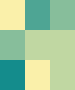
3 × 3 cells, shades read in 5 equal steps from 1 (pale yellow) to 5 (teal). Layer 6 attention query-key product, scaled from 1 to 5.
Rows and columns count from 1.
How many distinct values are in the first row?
3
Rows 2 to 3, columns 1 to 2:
3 2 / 5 1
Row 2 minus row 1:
2 -2 -1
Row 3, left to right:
5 1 2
